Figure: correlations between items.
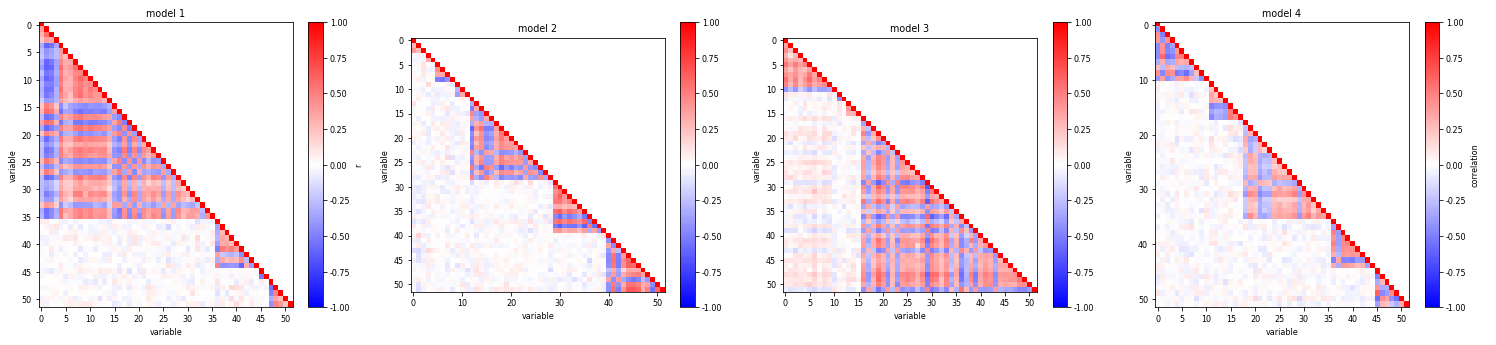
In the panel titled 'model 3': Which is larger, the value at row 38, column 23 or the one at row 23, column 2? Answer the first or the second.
the second
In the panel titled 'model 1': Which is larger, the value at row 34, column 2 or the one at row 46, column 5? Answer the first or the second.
the second
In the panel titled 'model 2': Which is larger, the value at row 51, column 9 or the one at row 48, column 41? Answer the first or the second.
the second
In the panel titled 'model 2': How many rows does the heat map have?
52
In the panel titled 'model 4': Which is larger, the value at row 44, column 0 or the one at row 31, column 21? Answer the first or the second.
the first
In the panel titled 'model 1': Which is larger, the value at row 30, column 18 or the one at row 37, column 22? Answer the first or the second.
the second
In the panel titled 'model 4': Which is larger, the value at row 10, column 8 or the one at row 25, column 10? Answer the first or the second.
the second
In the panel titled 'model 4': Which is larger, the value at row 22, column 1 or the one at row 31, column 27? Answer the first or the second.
the second
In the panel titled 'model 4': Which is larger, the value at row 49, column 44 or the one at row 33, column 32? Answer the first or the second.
the second
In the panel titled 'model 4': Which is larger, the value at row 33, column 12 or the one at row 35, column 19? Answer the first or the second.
the second
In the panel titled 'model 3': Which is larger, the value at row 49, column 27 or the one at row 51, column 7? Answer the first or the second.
the first
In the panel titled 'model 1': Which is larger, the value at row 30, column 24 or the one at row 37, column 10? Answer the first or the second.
the first
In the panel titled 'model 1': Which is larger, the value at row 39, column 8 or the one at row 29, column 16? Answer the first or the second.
the first
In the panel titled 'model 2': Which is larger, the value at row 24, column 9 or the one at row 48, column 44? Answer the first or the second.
the second
